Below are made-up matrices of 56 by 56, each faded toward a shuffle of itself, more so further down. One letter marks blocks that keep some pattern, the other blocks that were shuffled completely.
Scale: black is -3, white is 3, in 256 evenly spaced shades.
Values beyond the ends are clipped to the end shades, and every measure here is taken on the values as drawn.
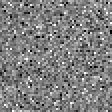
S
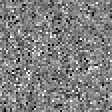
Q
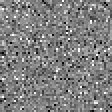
Q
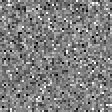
Q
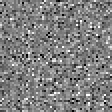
Q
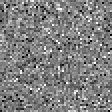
S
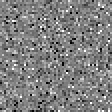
Q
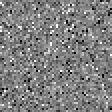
S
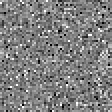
Q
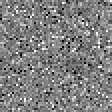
Q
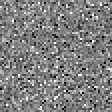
Q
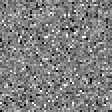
S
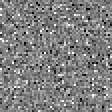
Q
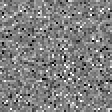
Q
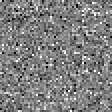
Q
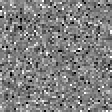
Q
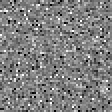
S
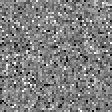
S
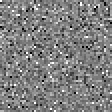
Q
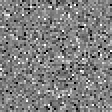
Q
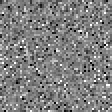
S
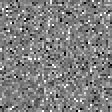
Q
